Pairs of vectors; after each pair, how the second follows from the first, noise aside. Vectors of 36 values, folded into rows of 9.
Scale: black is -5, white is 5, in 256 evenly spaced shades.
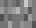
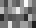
scaled up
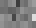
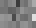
copied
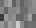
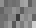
wrapped around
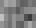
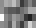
scaled up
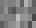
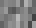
copied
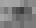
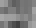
wrapped around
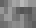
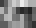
scaled up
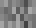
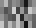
scaled up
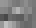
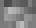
wrapped around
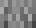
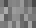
wrapped around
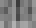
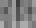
copied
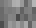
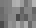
copied
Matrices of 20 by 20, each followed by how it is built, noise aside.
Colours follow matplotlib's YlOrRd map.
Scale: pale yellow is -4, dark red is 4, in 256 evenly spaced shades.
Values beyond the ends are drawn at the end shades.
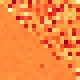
upper triangular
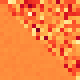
upper triangular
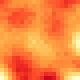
smooth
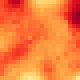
smooth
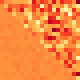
upper triangular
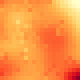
smooth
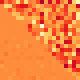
upper triangular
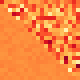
upper triangular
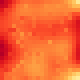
smooth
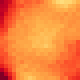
smooth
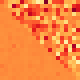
upper triangular
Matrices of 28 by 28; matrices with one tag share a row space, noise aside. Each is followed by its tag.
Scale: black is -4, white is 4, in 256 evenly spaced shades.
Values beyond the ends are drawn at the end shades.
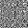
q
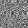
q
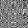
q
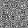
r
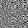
q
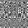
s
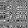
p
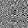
q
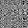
q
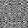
s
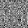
s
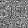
p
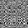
s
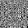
s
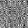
s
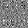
r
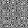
r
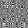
r
